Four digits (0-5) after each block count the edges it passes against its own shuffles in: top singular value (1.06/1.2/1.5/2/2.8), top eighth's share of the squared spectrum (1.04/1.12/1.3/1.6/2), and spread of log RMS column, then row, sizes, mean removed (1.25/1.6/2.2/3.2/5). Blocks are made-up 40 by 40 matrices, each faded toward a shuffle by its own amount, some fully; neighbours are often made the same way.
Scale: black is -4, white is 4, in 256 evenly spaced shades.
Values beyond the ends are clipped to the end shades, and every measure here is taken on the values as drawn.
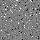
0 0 0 0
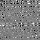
3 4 0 2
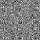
3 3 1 1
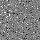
1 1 0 0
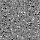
1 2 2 0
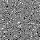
1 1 1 0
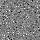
0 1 0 0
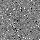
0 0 0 0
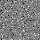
1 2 1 0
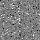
2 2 1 0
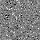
1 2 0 0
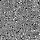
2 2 0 0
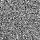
1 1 0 0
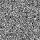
1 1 0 0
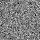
0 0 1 0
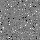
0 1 0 0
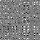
4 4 2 2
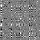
4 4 2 2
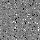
1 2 1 1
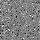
1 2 1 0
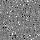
0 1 0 0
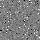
1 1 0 0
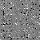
1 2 2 1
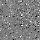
1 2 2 1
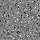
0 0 0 0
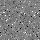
0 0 0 0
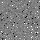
0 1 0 0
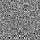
3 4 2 2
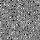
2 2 0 0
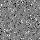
0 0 0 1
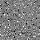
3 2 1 0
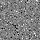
2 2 0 0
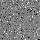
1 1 0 0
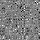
3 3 1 1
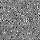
2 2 0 1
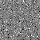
0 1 0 0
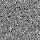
1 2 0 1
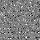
1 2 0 1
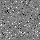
0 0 0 1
